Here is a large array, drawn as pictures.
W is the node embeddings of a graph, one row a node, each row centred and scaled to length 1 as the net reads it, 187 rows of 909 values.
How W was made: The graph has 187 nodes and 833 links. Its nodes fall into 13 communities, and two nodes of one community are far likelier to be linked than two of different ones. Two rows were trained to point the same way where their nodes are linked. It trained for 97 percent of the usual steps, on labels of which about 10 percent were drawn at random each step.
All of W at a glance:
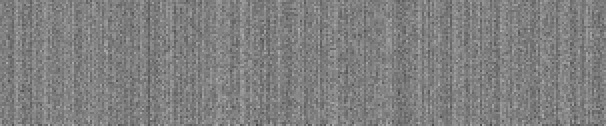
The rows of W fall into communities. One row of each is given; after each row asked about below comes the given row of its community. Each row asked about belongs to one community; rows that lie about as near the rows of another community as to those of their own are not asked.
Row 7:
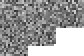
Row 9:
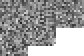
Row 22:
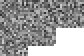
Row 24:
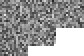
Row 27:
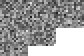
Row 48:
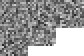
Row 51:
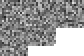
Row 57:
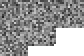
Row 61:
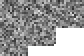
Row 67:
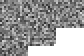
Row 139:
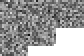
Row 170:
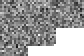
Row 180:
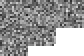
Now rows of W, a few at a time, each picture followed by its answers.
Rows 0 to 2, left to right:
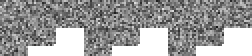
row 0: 24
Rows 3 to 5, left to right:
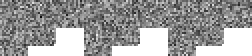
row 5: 51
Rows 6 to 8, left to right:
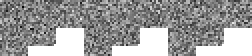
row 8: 180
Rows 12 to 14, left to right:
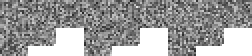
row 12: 48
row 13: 67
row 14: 170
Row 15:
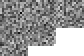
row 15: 51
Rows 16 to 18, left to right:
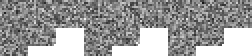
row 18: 67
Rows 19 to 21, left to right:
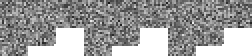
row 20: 27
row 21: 170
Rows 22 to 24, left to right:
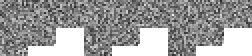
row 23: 24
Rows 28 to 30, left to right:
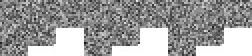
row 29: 67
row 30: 61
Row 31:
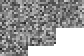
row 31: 57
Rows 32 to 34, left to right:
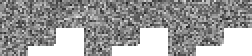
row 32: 22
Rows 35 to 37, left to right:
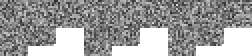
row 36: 180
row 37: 22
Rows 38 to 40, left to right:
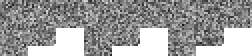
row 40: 27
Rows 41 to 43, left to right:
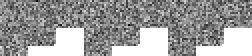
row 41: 24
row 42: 51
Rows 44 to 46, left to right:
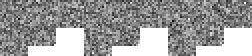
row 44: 180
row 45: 27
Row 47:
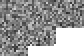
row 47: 7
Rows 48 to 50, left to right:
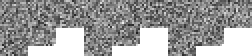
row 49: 61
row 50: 61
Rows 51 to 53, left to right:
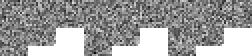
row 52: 48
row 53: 24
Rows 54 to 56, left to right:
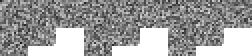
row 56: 51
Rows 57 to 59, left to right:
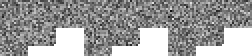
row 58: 9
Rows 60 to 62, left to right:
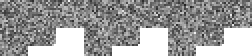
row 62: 22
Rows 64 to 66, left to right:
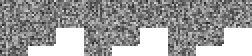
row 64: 67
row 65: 22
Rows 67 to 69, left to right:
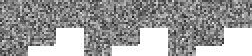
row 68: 22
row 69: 7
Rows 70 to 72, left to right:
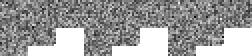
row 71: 27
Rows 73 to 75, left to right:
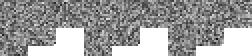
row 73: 57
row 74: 7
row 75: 22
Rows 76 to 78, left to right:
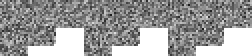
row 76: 180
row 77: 24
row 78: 67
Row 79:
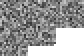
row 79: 170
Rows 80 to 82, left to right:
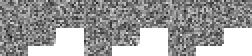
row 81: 180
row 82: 24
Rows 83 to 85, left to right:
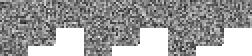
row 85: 57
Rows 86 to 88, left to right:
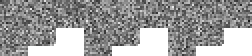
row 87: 170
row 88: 180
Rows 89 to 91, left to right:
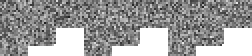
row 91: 27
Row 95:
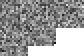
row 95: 67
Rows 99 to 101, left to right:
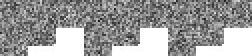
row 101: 48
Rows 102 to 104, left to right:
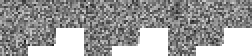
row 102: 24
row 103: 51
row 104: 51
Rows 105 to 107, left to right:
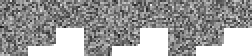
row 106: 22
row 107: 48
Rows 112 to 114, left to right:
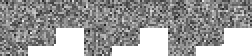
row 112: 57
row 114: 170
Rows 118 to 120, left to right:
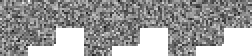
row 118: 7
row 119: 67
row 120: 9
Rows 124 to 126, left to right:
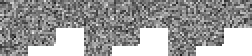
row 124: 9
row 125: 22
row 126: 51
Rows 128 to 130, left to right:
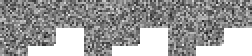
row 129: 57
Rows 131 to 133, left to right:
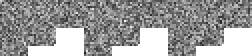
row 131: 24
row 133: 27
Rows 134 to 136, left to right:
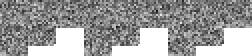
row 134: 61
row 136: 48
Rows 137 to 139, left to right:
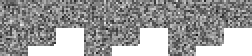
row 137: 61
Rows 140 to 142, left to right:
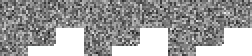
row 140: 48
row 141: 48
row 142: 27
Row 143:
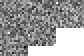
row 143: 61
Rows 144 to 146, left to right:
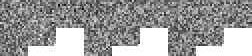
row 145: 61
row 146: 24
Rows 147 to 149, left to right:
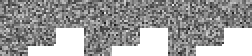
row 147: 51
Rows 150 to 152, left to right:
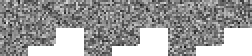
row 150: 27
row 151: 170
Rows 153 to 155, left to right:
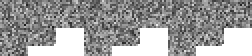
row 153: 180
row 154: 22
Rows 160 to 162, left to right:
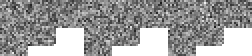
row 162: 139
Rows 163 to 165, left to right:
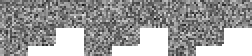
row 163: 180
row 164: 139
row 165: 67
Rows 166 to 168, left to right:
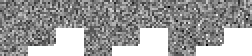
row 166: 9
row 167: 24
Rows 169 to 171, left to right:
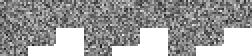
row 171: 51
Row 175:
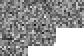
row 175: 27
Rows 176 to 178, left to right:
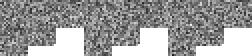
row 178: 9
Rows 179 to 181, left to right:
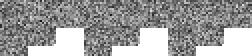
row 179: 61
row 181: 180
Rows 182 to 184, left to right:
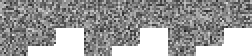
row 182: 170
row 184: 180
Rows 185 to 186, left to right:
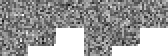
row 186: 7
